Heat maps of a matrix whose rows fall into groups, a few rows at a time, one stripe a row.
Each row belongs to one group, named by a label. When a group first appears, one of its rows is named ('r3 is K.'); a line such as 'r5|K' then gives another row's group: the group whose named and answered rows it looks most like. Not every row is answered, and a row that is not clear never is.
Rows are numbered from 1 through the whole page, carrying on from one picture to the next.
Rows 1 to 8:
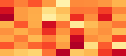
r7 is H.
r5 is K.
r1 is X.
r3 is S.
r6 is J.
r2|S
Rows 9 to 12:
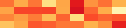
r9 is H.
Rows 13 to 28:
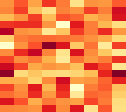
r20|X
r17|S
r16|X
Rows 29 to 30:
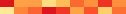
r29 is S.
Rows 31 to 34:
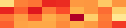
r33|H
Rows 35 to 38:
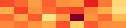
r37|H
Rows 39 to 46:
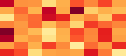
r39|S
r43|S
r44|S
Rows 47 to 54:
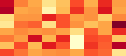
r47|S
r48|S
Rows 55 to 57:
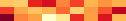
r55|K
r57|S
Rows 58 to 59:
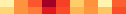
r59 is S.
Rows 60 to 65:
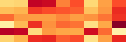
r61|K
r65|K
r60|K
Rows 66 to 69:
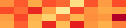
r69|J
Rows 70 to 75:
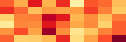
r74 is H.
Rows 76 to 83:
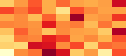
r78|J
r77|X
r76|K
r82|K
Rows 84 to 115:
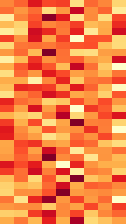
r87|K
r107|X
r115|J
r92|K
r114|K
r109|J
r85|H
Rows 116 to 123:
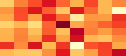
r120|J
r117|X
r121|J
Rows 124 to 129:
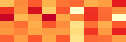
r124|K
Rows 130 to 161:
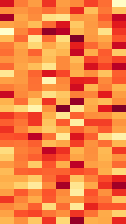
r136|J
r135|J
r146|X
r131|H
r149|X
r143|S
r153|J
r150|H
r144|J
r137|H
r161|J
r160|X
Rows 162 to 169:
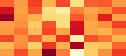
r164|S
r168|J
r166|J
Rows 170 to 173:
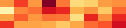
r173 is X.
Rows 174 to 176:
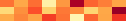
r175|K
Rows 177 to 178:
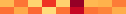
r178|H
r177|J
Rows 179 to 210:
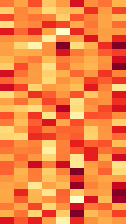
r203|H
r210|X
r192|K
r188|K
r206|K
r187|K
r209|J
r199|H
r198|K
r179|H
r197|K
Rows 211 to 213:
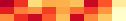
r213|X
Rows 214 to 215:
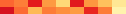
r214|X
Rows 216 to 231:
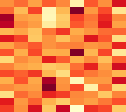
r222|K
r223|H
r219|S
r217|H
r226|X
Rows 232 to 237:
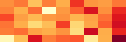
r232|J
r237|K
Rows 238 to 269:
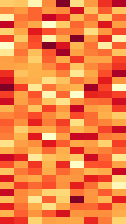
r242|K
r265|S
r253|J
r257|H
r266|J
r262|K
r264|X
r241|S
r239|H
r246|J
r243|H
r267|S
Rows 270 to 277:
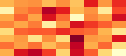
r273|H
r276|H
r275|J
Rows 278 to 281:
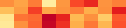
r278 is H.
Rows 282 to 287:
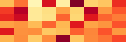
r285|J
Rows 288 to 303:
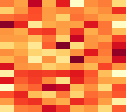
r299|X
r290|X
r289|K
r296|J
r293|J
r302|X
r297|S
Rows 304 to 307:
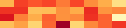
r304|X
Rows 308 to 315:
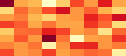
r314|H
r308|S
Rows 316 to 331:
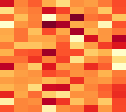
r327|J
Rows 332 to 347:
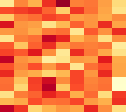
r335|S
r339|X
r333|X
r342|S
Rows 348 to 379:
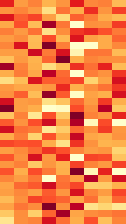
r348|H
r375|J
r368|X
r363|S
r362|S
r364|J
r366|S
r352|H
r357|S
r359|K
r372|H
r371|J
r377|J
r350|X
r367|J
